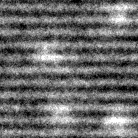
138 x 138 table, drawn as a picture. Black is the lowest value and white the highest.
Stripes running across repeat 11 times from top to bottom. There is no overall slope. Four bumps rise from the field. On average the colour sits 40% of the way up the scale.
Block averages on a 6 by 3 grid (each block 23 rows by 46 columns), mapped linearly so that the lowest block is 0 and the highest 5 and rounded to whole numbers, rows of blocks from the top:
1 1 4
1 1 2
2 3 1
1 2 0
1 4 2
2 3 5
